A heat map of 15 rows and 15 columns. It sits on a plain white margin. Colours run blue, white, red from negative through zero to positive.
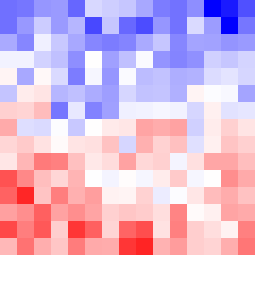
Average level on the scale: 50%. Ninth with the lowest average: top right. Slope: up to the bottom. Stripes: none.
